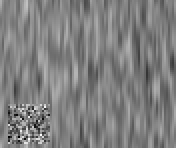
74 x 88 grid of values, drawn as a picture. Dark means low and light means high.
The halves do not mirror each other. The grain runs up and down. The distribution is heavy-tailed on both sides. The bottom left is the roughest part. In the bottom left lies a patch that is rougher than the rest.
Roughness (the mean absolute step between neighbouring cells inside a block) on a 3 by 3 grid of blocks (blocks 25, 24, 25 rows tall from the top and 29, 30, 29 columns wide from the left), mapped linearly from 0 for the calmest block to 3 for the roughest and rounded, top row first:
0 0 0
0 0 0
3 0 0
